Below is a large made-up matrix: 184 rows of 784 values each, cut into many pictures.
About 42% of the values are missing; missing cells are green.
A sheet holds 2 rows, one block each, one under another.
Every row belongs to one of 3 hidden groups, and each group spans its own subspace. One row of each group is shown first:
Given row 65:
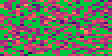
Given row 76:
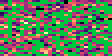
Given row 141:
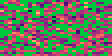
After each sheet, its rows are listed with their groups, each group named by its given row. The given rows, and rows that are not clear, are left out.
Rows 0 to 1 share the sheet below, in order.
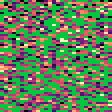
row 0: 141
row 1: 76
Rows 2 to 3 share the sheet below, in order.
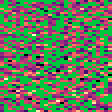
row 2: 76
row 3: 76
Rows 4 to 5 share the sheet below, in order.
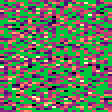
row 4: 141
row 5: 141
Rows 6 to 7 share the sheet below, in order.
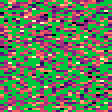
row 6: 65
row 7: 65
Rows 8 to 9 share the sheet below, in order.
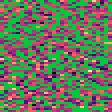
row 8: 65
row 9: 141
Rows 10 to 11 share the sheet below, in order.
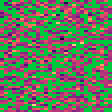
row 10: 76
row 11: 141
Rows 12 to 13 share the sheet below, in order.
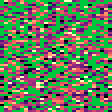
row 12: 65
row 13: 65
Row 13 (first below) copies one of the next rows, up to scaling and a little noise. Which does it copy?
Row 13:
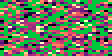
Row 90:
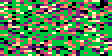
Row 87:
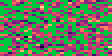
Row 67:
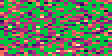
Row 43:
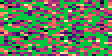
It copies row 67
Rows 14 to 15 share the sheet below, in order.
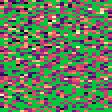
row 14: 141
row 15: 65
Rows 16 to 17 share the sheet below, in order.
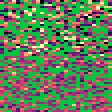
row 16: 65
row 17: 141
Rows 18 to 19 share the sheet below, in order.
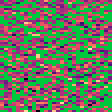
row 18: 76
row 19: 76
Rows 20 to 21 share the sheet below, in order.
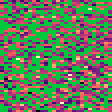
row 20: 141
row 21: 76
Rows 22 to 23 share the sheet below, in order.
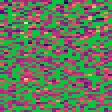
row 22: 76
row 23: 76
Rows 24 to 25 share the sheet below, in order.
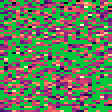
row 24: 141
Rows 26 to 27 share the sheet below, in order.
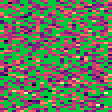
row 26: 65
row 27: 65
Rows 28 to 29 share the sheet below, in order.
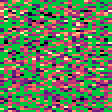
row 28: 65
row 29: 76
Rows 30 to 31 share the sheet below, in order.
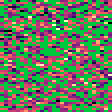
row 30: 65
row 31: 76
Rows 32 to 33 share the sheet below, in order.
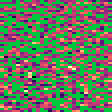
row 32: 141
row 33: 65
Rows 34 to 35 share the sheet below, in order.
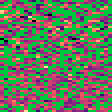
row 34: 65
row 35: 76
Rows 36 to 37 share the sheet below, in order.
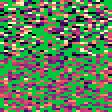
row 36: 76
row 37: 76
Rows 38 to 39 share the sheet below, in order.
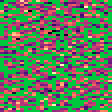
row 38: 141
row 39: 65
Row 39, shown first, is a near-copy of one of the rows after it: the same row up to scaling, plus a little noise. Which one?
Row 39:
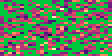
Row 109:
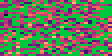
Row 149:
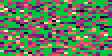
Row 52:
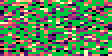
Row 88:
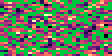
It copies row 109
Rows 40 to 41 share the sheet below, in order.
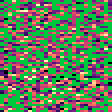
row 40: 65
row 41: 65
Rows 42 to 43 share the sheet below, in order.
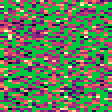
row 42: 65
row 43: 65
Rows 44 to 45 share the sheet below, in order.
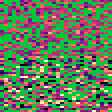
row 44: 141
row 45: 65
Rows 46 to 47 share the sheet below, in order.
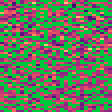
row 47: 141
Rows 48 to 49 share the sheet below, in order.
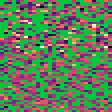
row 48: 65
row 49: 65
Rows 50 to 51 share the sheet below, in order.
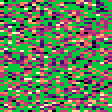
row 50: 141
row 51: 76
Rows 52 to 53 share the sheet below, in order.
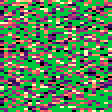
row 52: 65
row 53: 65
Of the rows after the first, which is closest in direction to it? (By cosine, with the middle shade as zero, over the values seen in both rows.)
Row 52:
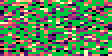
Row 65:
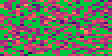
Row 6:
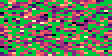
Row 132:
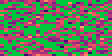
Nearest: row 6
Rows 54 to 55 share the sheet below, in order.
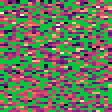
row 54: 65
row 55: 65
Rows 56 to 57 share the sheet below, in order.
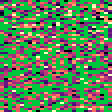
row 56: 76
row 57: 76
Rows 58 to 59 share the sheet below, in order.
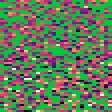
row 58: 141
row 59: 76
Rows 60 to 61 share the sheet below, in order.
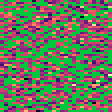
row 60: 65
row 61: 76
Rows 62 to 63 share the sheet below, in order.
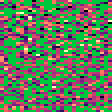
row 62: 65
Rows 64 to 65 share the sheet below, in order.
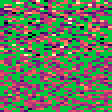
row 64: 76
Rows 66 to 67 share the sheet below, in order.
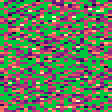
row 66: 141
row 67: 65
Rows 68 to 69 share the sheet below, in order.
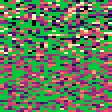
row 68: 65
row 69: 65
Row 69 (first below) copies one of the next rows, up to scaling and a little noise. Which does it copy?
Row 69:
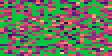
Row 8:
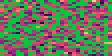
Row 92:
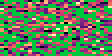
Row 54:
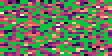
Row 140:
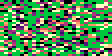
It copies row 92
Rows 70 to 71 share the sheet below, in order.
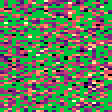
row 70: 76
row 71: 76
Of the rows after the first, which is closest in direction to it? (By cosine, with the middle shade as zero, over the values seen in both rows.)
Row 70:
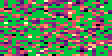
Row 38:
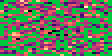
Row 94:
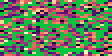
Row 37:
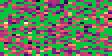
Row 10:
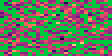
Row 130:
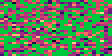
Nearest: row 37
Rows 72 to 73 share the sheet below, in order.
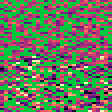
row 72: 76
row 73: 65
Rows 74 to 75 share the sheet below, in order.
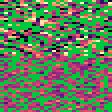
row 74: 65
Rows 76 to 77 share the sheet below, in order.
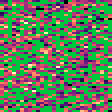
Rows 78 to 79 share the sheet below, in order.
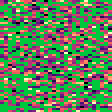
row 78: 65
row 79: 76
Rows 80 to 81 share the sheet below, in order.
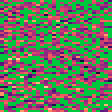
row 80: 65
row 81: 65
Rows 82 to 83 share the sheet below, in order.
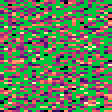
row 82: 76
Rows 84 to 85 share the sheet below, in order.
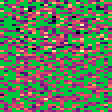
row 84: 141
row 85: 65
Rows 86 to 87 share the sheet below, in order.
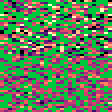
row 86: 141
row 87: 65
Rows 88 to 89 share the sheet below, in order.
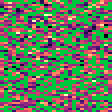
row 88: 65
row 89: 65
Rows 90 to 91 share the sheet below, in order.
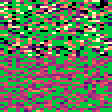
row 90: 65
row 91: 76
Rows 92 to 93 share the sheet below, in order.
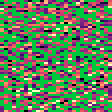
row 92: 65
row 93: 76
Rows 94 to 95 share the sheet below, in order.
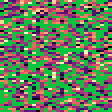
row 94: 65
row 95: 141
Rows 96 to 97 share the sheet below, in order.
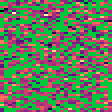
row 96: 65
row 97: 65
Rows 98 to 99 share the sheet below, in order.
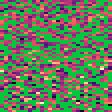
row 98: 65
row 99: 141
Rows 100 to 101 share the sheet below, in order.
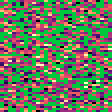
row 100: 76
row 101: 76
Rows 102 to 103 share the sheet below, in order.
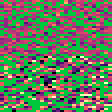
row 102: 76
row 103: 141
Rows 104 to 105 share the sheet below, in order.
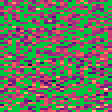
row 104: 141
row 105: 65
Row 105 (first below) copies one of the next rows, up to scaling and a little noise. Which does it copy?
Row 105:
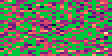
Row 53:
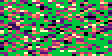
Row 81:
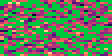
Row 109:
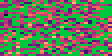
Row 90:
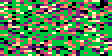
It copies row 53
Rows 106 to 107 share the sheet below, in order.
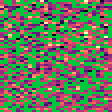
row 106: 65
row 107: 141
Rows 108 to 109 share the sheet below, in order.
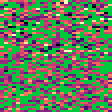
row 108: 76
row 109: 65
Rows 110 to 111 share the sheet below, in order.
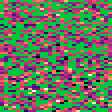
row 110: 76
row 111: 76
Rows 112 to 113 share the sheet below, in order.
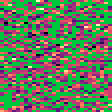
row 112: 76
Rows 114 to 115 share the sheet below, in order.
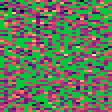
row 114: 65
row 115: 141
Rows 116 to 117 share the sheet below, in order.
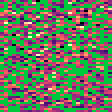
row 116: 76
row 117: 141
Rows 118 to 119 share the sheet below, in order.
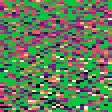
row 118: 76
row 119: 65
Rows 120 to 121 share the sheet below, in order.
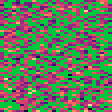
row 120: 65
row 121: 76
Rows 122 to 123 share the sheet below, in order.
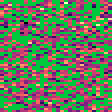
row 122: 76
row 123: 65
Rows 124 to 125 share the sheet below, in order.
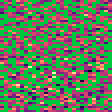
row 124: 65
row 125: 141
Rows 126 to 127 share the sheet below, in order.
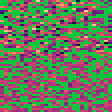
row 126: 65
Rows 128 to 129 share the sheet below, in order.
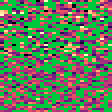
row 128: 76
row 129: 141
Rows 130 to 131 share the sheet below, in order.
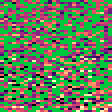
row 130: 141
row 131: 141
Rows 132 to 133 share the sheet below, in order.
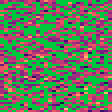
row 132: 76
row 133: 65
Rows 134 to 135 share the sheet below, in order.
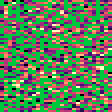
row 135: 141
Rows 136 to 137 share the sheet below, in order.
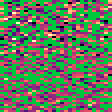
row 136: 65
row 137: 76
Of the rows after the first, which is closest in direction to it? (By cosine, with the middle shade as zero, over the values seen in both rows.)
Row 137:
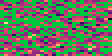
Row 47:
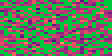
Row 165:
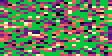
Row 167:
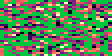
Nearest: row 165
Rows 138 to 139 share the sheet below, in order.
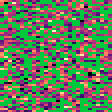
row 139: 76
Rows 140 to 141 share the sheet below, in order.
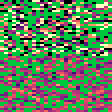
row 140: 65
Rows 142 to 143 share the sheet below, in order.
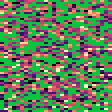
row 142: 76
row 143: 76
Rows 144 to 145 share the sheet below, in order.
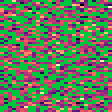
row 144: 65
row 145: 141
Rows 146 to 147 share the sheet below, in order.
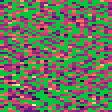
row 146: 141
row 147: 141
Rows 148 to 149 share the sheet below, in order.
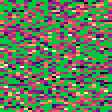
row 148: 65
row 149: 65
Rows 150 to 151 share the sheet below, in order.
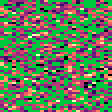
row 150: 76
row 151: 76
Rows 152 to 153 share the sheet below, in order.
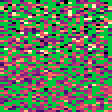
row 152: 76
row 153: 76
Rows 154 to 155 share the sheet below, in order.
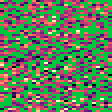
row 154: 141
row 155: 76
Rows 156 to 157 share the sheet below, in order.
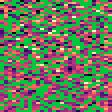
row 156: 141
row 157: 76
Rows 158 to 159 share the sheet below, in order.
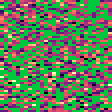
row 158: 65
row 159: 141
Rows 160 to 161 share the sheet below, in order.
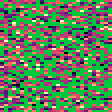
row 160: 65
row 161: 141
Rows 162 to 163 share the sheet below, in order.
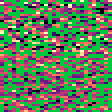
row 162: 141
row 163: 76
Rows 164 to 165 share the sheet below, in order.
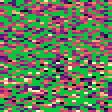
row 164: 65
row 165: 76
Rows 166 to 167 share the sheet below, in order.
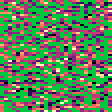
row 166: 141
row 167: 76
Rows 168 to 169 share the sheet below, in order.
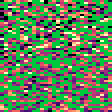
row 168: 65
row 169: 65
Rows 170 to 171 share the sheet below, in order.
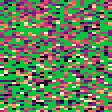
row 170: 76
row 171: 141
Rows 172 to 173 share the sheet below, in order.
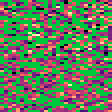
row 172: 76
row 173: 141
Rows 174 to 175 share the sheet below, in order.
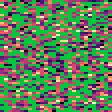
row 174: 141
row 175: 76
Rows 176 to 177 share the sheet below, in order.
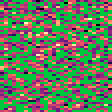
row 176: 76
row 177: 65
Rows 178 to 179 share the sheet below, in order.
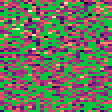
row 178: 141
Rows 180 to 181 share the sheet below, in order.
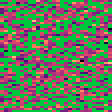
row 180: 65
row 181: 65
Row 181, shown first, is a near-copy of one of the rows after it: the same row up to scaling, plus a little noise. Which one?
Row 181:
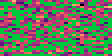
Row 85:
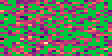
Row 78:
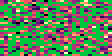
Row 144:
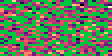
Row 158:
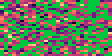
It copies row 144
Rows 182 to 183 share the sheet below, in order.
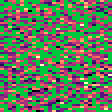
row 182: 141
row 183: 76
